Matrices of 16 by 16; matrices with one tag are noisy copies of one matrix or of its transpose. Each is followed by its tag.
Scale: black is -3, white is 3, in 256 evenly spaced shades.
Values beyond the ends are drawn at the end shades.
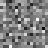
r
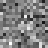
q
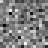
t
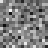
t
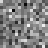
t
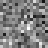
q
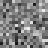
q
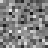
t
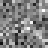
q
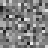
r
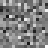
r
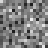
t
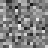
r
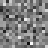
r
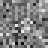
q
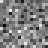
t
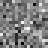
q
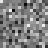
t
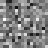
r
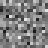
r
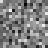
t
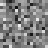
r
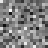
t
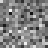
t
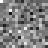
t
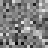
q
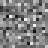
r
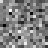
t
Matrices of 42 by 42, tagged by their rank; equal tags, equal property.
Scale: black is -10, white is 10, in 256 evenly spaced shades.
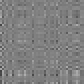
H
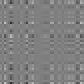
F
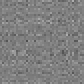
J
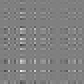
F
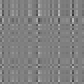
F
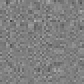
J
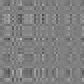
H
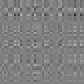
H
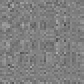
J
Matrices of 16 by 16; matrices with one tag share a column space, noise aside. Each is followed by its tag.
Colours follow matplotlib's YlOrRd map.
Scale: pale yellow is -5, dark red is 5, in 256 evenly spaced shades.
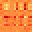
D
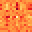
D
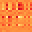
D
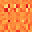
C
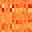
C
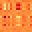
D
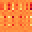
D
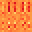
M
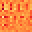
D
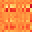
C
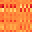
C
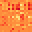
D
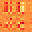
M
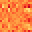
C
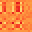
M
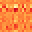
C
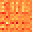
M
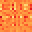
D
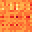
D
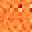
C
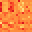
M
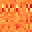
C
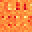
D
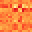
C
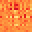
D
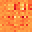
D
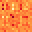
D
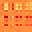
D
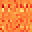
C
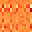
C
